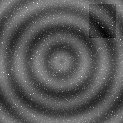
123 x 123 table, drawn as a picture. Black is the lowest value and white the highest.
Concentric rings centre on the centre. The top right is the ninth with the lowest average. Stripes running across repeat 2 times from top to bottom. In the top right lies a patch that is lower than the rest.
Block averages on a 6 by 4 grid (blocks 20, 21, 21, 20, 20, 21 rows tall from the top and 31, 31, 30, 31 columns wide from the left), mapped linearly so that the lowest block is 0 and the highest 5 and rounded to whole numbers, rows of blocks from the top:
5553 | 2220 | 3333 | 5555 | 2222 | 3333
